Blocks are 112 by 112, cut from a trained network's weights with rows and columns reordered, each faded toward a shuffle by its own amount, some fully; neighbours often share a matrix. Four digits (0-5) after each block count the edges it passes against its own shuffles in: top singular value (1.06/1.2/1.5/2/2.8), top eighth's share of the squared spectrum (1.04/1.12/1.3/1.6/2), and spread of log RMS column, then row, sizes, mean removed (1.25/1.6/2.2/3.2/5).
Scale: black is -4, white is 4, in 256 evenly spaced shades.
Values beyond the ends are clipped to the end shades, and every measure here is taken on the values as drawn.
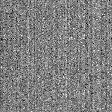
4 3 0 2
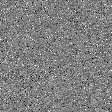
1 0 0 0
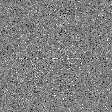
3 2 1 1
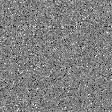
2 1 1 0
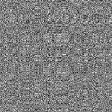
4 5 2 3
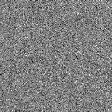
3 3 1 2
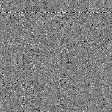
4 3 2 2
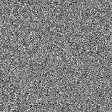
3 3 1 1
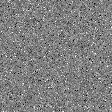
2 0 0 0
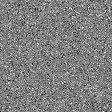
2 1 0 0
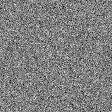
2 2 0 1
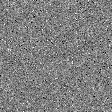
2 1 0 1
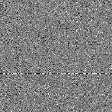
4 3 2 2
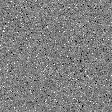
0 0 0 0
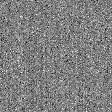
2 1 0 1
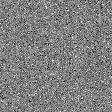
0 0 0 0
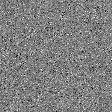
0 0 0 0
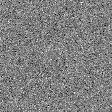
1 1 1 0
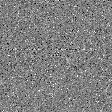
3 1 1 1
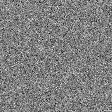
0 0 0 0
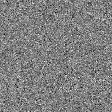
2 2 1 1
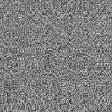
4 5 2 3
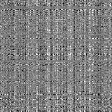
5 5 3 4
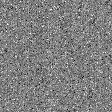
1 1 0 0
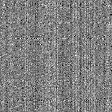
4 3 2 3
